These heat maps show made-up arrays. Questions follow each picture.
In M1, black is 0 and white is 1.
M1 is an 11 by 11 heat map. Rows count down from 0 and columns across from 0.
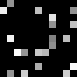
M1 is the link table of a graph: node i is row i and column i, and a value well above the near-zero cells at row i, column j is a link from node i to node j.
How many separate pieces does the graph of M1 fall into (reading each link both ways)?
3
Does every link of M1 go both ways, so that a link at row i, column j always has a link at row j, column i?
yes
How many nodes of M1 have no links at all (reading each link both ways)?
2
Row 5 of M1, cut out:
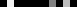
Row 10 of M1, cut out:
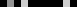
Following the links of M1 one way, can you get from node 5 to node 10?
yes
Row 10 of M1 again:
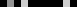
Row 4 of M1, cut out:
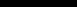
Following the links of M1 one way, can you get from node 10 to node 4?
no
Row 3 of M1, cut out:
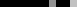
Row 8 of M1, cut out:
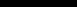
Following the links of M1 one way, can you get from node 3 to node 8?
no
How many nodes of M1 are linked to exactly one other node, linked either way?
3
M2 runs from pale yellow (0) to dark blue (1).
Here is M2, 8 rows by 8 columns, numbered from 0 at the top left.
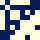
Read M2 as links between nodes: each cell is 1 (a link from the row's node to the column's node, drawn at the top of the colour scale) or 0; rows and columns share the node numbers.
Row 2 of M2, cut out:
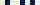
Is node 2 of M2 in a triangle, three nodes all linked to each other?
yes
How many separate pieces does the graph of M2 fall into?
1
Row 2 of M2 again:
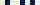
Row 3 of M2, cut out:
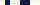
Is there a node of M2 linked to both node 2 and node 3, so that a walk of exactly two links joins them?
yes
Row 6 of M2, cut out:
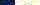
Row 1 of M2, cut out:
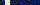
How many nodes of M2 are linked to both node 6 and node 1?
2
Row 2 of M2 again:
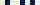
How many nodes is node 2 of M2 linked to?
3
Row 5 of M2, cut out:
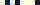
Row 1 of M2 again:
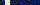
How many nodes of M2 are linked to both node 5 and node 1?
2
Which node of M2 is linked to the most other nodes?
node 1
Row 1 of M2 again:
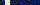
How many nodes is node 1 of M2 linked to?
7
